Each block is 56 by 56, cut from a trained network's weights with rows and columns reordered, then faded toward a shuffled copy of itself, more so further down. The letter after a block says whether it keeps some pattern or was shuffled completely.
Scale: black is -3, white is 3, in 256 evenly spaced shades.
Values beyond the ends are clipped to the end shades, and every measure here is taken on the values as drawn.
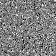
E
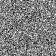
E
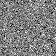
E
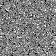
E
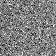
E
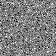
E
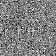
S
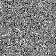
S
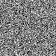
E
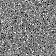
E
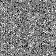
S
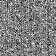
S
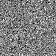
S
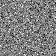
E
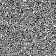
E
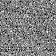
S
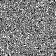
E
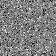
E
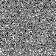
S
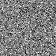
E
